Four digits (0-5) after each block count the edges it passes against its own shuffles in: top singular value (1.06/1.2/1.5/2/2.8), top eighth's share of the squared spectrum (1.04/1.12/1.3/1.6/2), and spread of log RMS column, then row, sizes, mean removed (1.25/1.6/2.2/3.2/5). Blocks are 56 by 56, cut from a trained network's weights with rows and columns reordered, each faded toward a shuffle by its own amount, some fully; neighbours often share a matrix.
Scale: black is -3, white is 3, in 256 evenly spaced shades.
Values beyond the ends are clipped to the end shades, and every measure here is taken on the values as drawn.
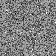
0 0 0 0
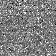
1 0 0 0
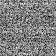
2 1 0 0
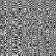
4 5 3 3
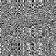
4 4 3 2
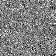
0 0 0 0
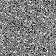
1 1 0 0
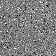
1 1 0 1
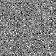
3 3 0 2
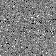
1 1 0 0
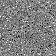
1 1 0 0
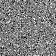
0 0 0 0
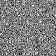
3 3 0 1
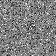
2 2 0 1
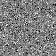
1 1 0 0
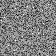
0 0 0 0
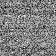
2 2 0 0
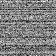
4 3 0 2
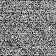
2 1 0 0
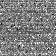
3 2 0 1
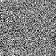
3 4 1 1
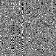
3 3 2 1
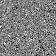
0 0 0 0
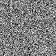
2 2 0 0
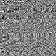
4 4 1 2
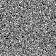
0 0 0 0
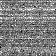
4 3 1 2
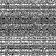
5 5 2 3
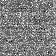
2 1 0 0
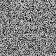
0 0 0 0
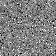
1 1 0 0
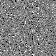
2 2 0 0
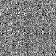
3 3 1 2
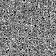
2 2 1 1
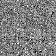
2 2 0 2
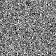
0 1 0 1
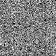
1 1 0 1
